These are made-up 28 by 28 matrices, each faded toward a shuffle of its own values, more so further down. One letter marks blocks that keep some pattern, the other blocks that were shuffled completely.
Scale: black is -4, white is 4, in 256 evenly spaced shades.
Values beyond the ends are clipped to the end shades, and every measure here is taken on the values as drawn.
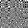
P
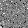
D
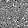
D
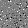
D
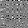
P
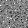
D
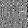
P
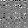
P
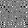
P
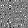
P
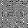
P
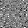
P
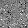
D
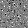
D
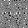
P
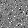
D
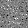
D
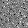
D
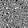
P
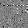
P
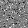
D
